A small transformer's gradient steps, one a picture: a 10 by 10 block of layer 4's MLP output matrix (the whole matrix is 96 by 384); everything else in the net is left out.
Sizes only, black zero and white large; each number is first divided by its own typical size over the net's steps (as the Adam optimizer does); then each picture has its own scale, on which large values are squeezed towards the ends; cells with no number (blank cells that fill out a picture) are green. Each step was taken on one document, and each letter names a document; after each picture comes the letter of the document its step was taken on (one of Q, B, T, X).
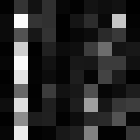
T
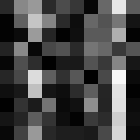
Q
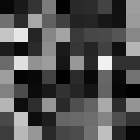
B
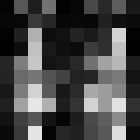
Q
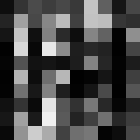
B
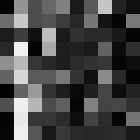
T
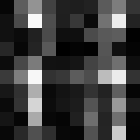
Q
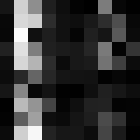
T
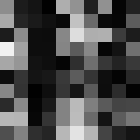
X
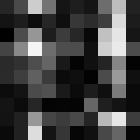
Q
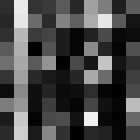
B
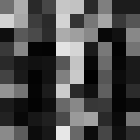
X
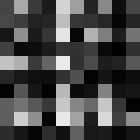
X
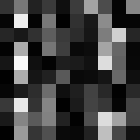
T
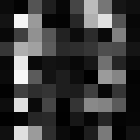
T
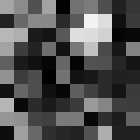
B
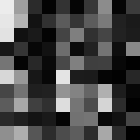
X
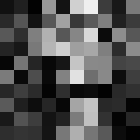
B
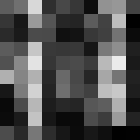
Q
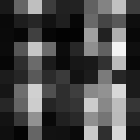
Q
